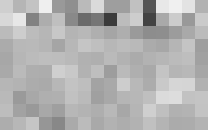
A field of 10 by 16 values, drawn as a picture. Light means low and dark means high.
Average level on the scale: 30%. Seam: horizontal, 20% of the way down, the bottom part calmer. Mirror symmetry: none. Slope: none. Histogram: skewed, a long tail of high values.
